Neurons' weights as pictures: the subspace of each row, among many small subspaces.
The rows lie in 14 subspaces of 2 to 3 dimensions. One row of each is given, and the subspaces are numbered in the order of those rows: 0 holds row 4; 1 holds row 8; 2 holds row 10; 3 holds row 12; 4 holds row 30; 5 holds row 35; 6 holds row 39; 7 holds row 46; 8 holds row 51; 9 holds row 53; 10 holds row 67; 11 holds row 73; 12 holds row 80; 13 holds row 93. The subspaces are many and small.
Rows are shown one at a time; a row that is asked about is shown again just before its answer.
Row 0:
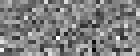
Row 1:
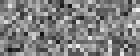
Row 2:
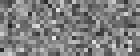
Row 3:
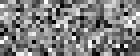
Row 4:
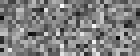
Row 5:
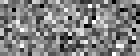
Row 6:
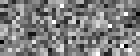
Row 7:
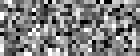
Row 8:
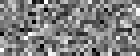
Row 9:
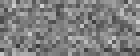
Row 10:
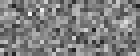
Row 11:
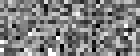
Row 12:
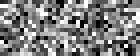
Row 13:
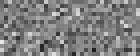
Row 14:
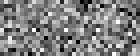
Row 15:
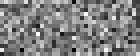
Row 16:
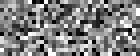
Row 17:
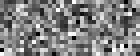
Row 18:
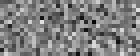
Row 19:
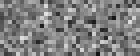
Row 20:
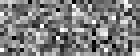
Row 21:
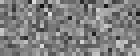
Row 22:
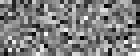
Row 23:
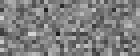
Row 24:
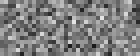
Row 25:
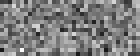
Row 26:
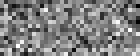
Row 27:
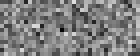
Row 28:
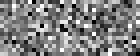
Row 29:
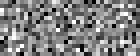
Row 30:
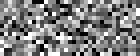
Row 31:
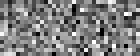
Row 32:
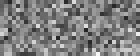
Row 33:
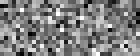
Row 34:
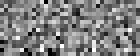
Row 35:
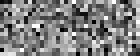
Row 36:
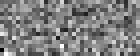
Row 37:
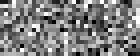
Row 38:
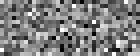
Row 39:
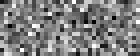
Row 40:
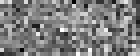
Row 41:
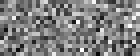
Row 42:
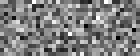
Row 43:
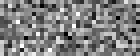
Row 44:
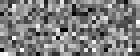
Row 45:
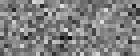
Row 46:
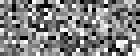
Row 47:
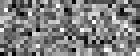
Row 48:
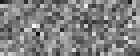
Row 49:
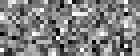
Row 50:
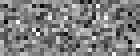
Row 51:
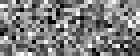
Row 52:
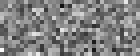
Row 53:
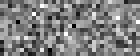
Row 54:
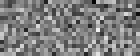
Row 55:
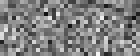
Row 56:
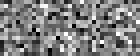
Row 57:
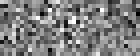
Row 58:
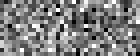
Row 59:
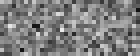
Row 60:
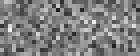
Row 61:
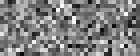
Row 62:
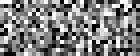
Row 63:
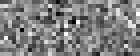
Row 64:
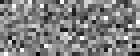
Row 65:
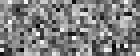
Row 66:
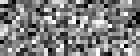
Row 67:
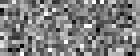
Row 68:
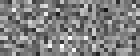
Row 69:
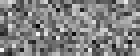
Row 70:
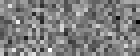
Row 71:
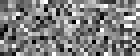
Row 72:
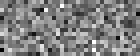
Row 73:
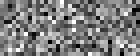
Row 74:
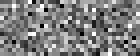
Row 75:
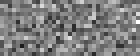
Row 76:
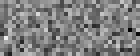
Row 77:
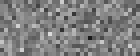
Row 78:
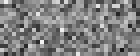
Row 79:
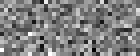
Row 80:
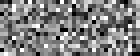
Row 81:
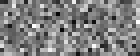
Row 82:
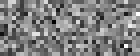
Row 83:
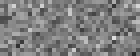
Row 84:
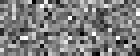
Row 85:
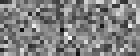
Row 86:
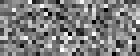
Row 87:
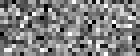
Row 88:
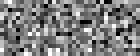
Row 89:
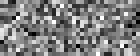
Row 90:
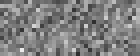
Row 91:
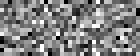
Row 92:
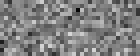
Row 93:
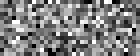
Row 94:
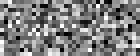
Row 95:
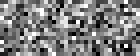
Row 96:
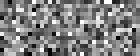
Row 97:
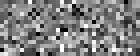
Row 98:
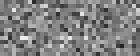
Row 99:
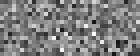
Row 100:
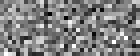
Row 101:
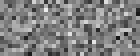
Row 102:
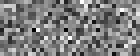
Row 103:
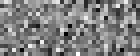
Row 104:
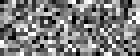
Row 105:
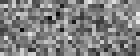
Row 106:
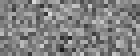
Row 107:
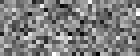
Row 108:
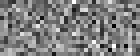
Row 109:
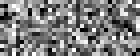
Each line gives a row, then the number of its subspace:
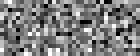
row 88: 13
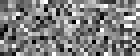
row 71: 10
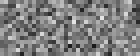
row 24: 11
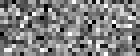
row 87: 10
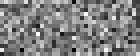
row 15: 3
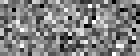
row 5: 9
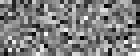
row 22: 12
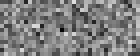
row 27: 5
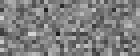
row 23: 0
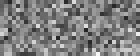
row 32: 8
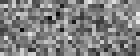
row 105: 8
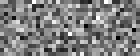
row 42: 13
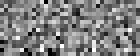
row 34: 1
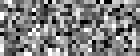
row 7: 13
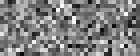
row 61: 11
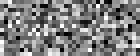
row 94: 13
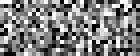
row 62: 8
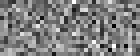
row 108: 10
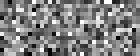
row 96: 13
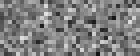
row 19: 12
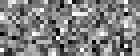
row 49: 12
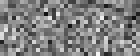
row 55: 10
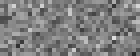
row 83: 2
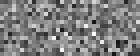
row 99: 7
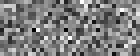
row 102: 9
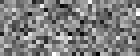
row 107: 4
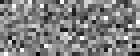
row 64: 12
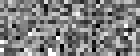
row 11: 1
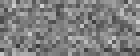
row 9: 8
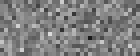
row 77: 11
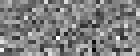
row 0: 7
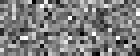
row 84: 7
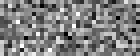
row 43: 9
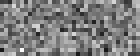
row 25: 5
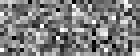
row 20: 12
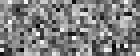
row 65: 3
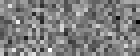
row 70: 9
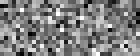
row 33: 8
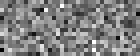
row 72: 0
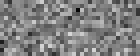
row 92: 4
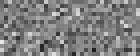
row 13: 4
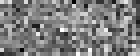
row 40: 5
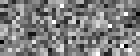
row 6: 5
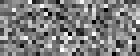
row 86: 1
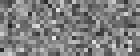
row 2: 6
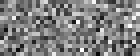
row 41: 10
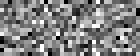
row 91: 7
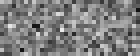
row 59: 6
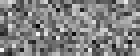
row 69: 6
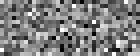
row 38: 7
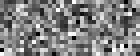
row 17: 3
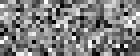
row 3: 8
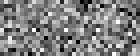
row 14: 9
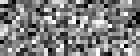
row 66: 5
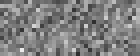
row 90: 3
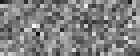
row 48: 3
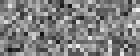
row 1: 11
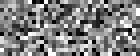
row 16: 1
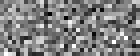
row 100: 12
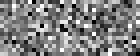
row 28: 0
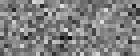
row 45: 4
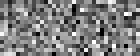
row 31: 10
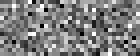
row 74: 0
